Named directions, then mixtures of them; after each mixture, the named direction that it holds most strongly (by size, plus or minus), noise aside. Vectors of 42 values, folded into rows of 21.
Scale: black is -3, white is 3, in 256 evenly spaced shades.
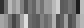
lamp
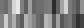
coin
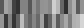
coin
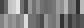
coin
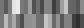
coin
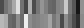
coin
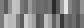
coin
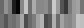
coin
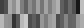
lamp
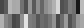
lamp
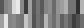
coin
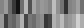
coin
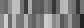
coin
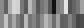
coin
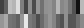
lamp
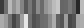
lamp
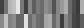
coin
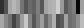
lamp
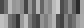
lamp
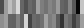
lamp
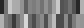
lamp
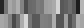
lamp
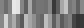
coin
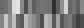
coin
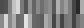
coin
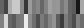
lamp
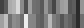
coin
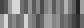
coin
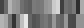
lamp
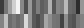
coin
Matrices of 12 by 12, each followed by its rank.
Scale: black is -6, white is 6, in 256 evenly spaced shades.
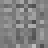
two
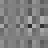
one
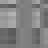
one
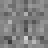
two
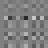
one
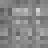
two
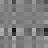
one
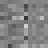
two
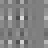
one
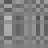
one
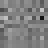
two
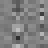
two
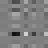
one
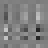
one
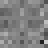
two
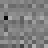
two
